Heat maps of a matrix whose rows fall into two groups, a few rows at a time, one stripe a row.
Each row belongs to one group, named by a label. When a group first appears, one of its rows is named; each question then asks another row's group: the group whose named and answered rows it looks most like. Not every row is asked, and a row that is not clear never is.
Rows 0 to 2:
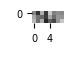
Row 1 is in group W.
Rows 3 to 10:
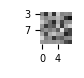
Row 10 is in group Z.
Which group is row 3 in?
W
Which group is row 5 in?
W
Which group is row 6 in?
W
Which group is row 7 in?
Z
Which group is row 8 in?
Z
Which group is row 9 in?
W
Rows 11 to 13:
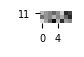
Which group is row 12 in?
Z
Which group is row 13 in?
W
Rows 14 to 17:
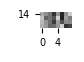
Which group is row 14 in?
W
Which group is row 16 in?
W
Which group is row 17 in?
Z
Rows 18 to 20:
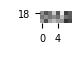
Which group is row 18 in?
Z
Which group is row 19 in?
Z
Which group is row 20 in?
Z
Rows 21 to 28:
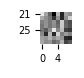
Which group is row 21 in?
W
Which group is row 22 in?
W
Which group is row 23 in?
Z
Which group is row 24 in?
Z
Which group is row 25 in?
Z
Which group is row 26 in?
W
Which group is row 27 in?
Z
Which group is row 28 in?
Z
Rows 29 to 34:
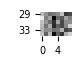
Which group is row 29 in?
Z
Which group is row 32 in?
W
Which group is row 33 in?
Z
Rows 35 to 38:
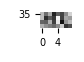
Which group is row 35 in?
W
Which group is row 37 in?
W
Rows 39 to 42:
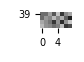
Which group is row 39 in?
W
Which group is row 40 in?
Z
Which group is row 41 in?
W
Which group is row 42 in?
Z
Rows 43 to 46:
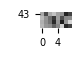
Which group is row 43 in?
Z
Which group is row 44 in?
W
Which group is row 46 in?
Z
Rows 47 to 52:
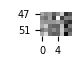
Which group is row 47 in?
Z
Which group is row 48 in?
W
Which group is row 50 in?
Z
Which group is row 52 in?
Z
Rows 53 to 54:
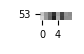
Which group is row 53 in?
W
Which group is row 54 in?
W
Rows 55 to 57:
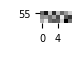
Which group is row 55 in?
W
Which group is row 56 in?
Z
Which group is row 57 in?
Z
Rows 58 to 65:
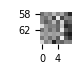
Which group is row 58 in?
Z
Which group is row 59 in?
W
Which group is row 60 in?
Z
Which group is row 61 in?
Z
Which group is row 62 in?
Z
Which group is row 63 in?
Z
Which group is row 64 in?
Z
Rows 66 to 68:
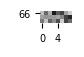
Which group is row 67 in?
Z
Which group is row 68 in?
Z
